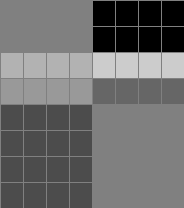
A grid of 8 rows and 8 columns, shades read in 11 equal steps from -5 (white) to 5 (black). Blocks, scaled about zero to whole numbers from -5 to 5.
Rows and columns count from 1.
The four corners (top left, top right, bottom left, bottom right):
0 5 2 0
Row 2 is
0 0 0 0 5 5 5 5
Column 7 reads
5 5 -3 1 0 0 0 0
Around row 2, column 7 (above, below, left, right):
5 -3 5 5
